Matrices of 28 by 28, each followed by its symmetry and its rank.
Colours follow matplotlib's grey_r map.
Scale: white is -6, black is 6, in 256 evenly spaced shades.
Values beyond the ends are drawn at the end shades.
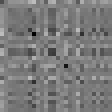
symmetric, rank three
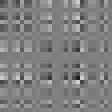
symmetric, rank one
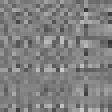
neither, rank three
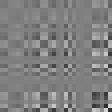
symmetric, rank one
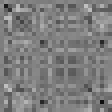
symmetric, rank three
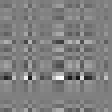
neither, rank one
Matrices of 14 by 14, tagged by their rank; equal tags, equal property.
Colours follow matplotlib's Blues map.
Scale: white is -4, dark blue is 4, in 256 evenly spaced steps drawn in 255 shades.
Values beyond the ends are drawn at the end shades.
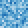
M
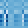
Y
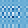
Y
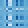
Y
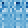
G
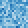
M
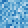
M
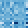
G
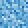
M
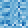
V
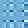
Y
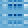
Y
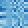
V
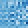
V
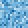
M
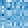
V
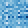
V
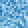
M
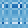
Y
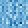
V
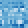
V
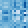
G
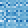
G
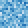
M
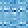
G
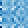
G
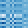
Y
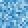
M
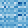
G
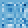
G
